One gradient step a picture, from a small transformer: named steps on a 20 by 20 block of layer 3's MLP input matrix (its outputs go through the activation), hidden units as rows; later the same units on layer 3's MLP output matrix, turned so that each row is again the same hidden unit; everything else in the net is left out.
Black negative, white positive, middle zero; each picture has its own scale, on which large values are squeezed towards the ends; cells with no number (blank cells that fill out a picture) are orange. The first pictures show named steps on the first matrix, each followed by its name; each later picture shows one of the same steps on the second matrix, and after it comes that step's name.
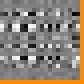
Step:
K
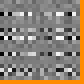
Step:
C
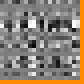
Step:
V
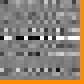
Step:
C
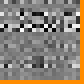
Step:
V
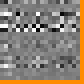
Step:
V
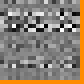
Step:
V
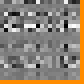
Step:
K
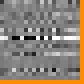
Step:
C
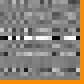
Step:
C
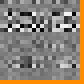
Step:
V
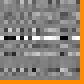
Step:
C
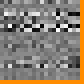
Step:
V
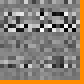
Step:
V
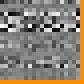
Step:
V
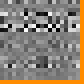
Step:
V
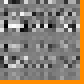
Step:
K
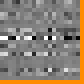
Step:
C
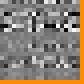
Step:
K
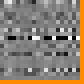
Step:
C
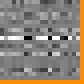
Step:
C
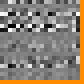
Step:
K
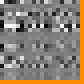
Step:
K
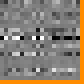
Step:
C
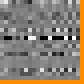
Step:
C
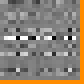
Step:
C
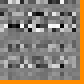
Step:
K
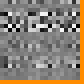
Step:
V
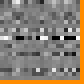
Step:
C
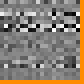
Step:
V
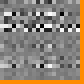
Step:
V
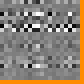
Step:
V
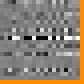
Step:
C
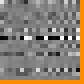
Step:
C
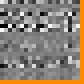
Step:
K
